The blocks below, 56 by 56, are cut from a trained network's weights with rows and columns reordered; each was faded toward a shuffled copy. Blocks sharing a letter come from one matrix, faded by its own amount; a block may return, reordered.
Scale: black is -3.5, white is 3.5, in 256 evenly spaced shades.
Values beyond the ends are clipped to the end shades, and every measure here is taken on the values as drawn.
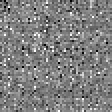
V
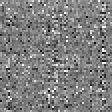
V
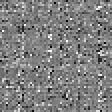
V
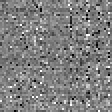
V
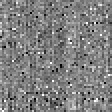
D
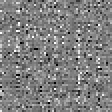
V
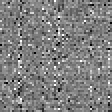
V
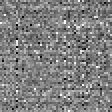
V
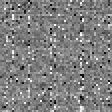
V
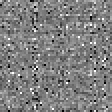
V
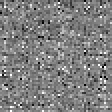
V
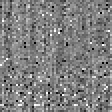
D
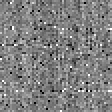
D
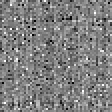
D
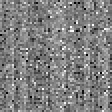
D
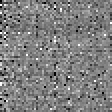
V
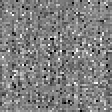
D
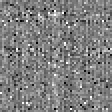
D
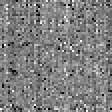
D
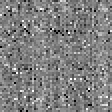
D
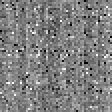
D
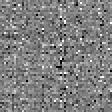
V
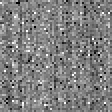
D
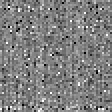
D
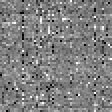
V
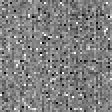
D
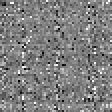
V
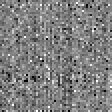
D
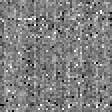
D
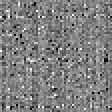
D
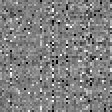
V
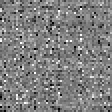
V
